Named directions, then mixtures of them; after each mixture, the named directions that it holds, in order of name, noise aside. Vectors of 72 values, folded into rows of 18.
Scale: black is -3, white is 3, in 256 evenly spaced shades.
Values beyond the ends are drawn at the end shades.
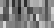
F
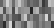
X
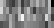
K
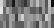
F, K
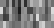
F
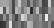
K, X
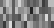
X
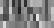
F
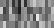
F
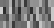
F, X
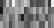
F, K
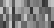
X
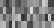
X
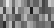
X
